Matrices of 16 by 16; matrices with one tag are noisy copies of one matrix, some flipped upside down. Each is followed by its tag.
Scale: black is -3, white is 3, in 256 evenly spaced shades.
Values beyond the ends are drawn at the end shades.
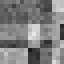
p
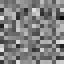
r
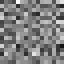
r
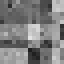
p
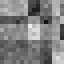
p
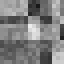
p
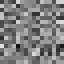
r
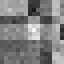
p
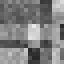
p
